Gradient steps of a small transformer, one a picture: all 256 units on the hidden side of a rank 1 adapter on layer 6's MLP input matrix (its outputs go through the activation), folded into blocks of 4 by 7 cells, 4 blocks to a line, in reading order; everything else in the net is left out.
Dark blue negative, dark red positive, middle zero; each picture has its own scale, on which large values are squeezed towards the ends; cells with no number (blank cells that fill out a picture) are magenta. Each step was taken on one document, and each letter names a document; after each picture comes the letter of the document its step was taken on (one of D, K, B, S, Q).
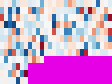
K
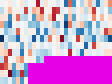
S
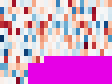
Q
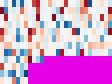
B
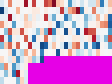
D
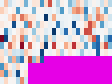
D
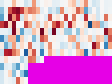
K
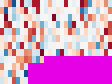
B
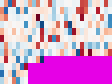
B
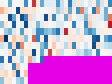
D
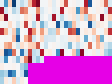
B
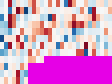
Q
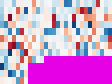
K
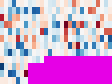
Q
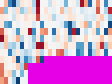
B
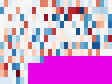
D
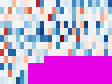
S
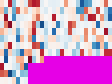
B
